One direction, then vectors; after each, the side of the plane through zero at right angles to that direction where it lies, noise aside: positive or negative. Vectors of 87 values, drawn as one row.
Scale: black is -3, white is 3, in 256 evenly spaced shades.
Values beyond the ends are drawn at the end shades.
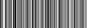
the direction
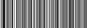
negative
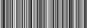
negative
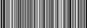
negative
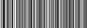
negative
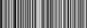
positive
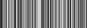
positive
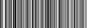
positive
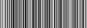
positive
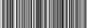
negative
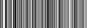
positive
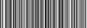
positive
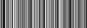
negative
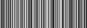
negative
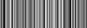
negative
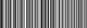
positive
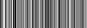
positive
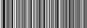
negative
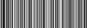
negative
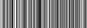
negative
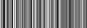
negative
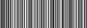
negative
